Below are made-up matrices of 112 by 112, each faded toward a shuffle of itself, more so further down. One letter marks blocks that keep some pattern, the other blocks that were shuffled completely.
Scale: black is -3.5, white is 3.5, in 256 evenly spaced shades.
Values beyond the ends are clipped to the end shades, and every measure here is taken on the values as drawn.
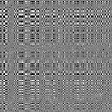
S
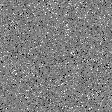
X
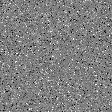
X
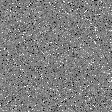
X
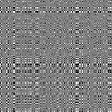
S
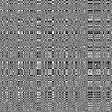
S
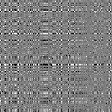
S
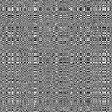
S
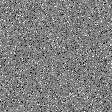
X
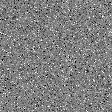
X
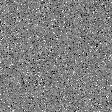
X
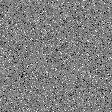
X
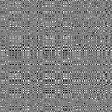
S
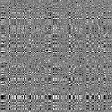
S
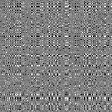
S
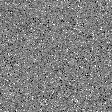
X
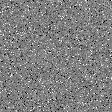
X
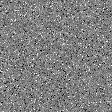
X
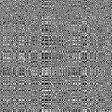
S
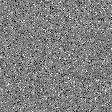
X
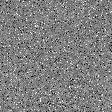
X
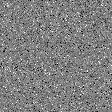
X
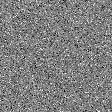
X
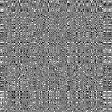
S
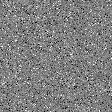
X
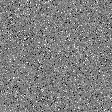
X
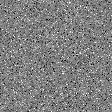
X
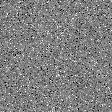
X
